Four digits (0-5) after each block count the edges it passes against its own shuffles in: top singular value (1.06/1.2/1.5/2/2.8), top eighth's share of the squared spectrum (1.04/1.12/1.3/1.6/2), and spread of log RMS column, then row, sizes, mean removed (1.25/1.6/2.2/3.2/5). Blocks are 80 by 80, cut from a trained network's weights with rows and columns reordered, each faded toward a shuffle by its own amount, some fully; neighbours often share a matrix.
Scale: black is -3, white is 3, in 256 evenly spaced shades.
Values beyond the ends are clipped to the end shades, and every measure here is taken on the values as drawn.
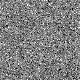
1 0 0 0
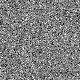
0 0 0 0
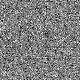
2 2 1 0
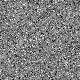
0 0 0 0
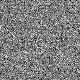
1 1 1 0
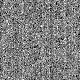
2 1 0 0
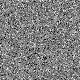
0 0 0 0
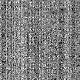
4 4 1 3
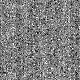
2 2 0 0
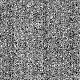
2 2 0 0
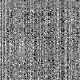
4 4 2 3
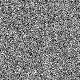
0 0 0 0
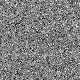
0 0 0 0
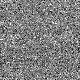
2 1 1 0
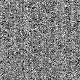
2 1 0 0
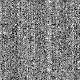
3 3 1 2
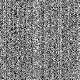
3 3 1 2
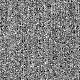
2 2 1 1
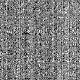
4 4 1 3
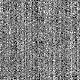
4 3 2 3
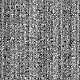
4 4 1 3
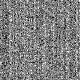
3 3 0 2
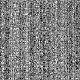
4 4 1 3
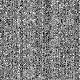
3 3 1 2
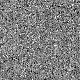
1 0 0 0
